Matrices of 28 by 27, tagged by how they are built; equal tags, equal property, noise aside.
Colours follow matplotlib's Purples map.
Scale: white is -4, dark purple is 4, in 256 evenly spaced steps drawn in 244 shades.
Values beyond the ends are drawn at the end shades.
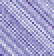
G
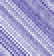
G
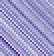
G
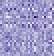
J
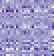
J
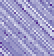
G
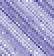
G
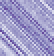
G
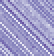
G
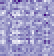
J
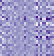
J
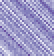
G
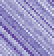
G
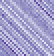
G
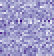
J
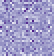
J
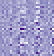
J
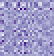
J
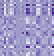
J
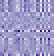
J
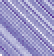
G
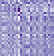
J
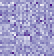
J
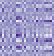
J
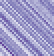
G
